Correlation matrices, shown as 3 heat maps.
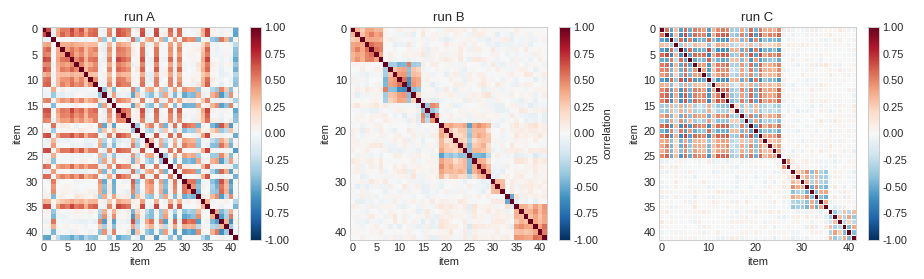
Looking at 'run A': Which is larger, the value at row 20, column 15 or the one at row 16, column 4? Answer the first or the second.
the second
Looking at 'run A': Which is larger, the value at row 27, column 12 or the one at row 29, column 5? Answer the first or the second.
the second
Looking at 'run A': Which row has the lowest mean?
41
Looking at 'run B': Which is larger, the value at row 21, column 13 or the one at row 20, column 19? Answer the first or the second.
the second
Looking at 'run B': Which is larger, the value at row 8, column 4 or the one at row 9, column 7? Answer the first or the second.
the first
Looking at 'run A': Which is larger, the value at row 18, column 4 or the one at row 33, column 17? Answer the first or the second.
the first
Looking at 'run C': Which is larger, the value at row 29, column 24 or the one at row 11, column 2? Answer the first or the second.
the first
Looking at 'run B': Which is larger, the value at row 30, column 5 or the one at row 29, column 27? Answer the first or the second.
the second
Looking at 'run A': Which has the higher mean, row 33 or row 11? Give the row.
11
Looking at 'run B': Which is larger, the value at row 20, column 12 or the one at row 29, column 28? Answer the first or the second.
the second
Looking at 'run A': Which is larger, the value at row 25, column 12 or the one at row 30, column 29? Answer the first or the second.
the first
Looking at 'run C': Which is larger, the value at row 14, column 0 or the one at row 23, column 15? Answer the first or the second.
the first
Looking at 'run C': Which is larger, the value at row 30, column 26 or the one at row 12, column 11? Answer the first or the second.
the second
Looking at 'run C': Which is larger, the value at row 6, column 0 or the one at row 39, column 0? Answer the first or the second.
the second
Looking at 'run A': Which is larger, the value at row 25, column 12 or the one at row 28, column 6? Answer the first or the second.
the first
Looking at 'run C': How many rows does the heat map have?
42
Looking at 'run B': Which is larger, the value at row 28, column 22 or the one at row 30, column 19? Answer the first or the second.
the first
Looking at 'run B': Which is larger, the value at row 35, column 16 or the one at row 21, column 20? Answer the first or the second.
the second
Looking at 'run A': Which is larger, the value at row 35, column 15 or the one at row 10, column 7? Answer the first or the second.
the second
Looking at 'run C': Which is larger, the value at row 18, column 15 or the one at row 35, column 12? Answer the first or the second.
the first
